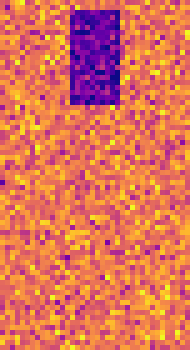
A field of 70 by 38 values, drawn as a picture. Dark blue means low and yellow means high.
No regular stripes run through it. The top middle is the ninth with the lowest average. In the top middle lies a patch that is lower than the rest. Most values sit high, with a long tail of low ones.
